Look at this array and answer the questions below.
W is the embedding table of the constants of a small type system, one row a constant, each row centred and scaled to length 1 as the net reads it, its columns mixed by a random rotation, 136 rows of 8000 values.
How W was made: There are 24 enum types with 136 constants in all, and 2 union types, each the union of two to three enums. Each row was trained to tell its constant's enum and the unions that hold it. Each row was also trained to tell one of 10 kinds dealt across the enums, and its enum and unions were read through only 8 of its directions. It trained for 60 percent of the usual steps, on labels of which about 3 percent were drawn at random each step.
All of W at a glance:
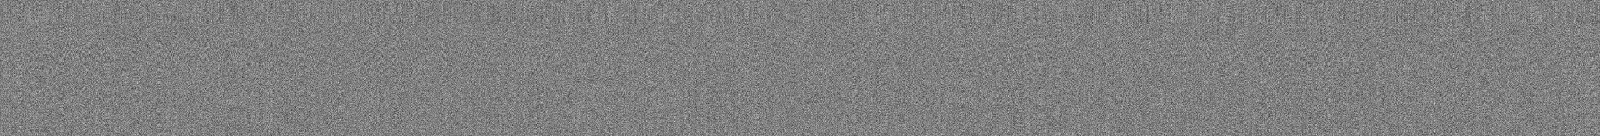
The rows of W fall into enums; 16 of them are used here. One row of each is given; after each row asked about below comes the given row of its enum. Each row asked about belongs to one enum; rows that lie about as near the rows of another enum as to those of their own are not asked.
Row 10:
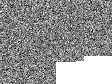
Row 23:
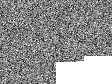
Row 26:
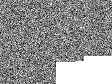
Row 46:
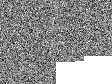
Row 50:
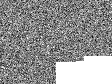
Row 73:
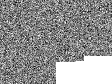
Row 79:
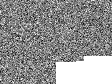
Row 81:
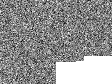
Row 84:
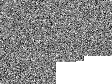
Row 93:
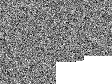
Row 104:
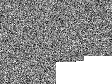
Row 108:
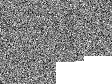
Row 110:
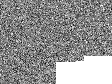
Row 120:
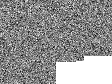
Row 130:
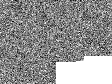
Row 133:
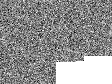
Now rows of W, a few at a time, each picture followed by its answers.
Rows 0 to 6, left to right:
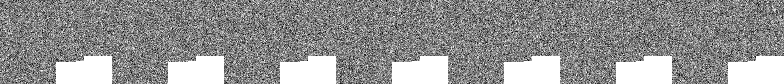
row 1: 133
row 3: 73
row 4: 81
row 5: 81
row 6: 73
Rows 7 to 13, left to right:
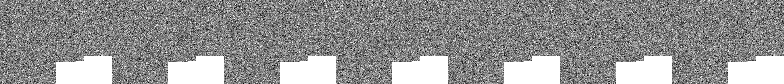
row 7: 108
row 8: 46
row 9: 10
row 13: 108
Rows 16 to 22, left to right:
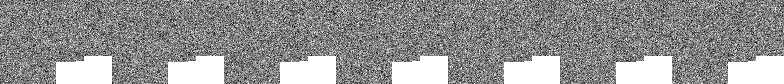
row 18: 108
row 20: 104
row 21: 104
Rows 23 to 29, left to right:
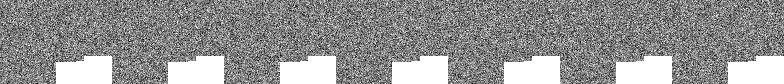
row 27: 120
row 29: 50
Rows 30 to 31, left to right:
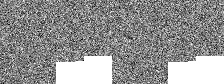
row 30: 133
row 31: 130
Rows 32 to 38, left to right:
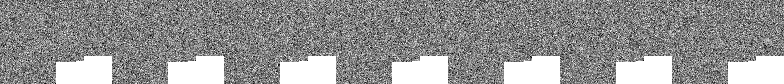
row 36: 120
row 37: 133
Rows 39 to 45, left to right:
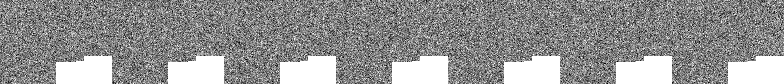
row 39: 104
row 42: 10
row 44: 81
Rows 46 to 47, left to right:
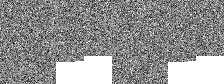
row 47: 120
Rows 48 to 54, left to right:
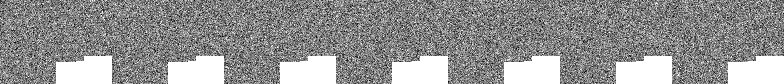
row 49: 104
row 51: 10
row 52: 10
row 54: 50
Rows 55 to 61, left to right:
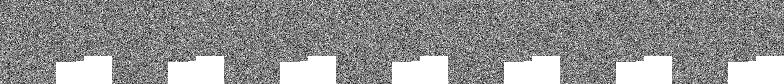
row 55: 93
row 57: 130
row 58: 26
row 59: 130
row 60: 10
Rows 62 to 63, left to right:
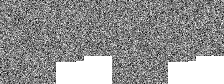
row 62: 84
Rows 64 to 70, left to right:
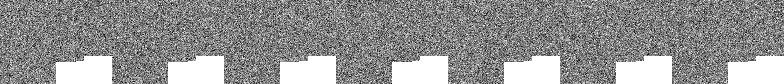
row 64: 93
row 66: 26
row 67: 120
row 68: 81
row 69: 50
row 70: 108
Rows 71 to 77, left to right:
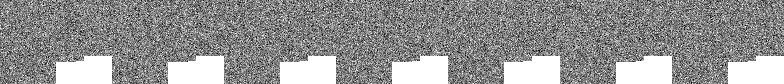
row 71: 110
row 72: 93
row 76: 81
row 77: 10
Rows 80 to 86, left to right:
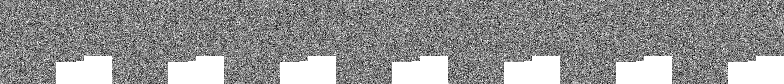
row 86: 73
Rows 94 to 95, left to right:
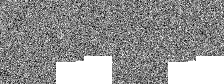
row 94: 120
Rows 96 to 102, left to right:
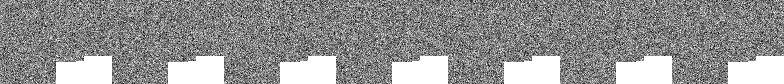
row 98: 93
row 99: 93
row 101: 84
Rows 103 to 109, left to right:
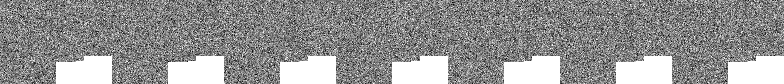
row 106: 26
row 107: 73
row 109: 130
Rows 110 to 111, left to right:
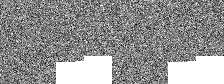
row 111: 50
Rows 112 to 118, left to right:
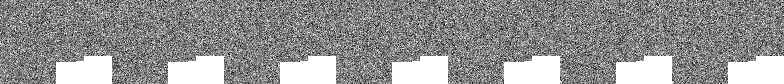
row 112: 130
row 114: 93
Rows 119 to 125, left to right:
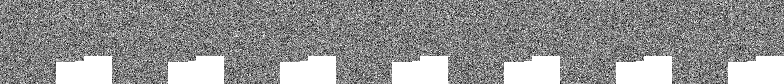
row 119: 26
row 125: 26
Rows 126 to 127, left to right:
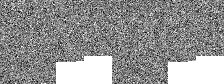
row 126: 23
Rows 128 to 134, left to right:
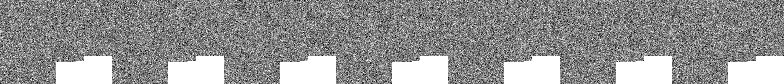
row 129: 26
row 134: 50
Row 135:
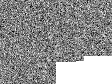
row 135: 130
